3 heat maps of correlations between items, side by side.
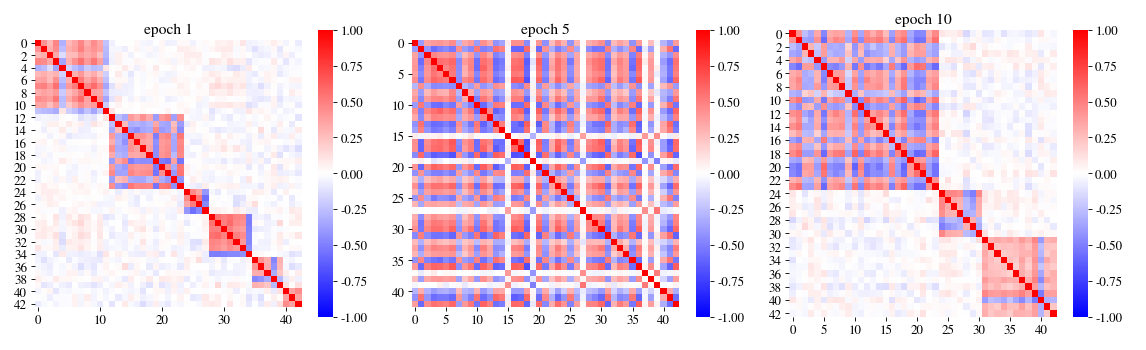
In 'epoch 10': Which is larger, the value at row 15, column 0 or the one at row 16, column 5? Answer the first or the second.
the second
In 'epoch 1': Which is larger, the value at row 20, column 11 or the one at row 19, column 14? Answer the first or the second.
the second
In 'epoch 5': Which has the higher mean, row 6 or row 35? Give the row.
6
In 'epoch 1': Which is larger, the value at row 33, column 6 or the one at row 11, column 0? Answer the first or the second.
the first
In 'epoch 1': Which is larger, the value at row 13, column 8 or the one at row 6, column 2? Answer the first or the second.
the second
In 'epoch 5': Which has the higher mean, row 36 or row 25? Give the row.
36
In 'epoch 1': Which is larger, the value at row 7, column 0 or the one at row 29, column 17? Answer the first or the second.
the first
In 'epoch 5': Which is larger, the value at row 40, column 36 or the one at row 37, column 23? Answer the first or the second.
the second
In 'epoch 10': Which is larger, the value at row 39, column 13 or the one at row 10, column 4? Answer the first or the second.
the second
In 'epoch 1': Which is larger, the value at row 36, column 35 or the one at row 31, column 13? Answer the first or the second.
the first
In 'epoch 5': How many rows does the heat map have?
43
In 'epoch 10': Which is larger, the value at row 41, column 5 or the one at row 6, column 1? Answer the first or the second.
the second
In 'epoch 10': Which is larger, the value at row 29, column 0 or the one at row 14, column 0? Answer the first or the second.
the second
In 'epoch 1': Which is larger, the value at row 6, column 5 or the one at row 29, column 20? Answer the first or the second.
the first
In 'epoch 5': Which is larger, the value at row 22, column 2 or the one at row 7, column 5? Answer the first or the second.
the first
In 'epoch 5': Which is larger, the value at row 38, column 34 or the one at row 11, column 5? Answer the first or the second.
the second
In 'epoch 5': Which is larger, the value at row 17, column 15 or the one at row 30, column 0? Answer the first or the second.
the second
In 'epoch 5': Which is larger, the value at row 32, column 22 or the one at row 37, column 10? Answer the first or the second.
the first
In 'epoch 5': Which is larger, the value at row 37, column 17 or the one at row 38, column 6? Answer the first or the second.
the second
